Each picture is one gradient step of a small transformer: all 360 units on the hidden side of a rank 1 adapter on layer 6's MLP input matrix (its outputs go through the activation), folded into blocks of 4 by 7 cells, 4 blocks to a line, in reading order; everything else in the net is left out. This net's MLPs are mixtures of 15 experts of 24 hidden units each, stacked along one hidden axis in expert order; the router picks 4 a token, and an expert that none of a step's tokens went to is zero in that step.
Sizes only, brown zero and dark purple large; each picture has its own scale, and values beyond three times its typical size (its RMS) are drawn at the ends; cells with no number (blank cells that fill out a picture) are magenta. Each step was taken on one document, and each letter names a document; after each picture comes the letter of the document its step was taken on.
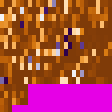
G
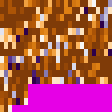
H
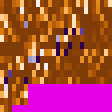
G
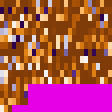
H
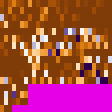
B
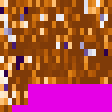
H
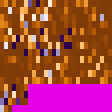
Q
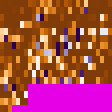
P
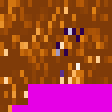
B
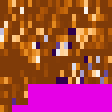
B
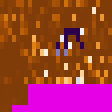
B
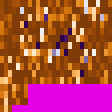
G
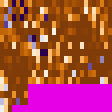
Q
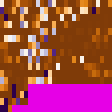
Q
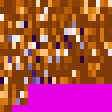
G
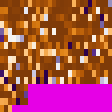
P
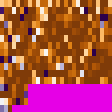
H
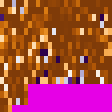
P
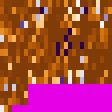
P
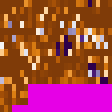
B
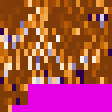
P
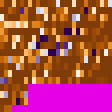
G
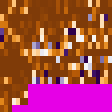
B
